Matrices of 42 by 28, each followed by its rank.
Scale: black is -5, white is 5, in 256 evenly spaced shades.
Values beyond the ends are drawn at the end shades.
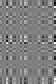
one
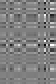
one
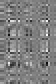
two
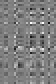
two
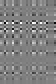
one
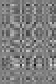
two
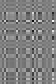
one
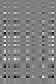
one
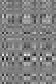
two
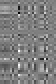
two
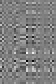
two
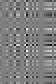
one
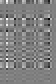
one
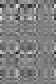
two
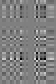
one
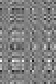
two
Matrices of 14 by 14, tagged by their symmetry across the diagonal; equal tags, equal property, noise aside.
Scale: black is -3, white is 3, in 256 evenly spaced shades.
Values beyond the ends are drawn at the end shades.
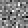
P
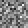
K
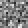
K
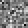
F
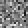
P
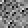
F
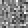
K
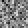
K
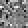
P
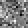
P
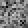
F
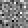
P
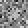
F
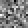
P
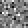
P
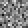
K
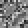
F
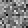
K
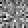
K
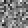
K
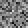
F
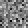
K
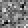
F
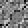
F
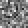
F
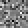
P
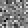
K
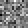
P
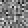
P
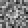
F
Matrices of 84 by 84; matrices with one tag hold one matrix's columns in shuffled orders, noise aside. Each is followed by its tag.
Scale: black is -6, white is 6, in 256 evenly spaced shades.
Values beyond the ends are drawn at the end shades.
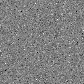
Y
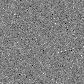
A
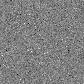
A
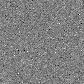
A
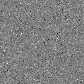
Y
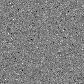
Y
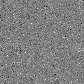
A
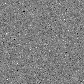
Y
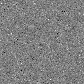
Y
